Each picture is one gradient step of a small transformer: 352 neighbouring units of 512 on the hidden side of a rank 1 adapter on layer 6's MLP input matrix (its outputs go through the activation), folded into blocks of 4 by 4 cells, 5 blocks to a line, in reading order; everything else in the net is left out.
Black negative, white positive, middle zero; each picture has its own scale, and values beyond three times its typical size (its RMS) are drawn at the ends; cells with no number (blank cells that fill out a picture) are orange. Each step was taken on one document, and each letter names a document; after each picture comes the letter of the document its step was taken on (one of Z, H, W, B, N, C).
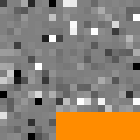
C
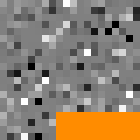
C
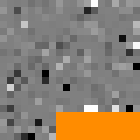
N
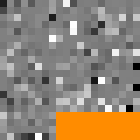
C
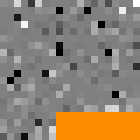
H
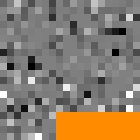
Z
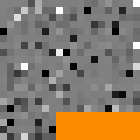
H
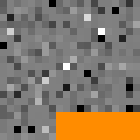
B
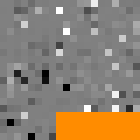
N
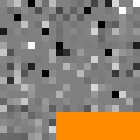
H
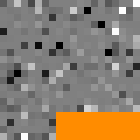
H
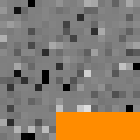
N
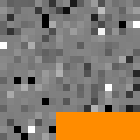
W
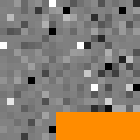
W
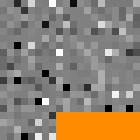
Z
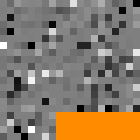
W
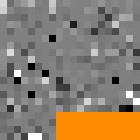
C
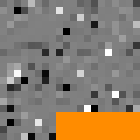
N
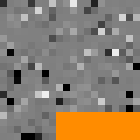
C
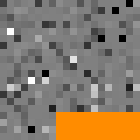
B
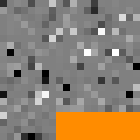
C
